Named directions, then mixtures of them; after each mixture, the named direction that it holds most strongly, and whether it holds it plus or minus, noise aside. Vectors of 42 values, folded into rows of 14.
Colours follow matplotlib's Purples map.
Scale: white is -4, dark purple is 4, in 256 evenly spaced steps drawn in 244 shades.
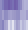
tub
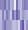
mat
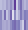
mat, minus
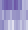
tub, plus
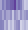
tub, plus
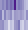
tub, plus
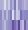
mat, minus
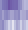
tub, plus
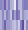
mat, plus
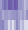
tub, plus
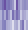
mat, plus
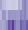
tub, minus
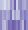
mat, minus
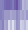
tub, plus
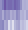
tub, plus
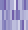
mat, plus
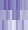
tub, plus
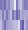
mat, plus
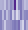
mat, minus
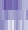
tub, plus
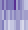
tub, plus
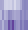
tub, minus
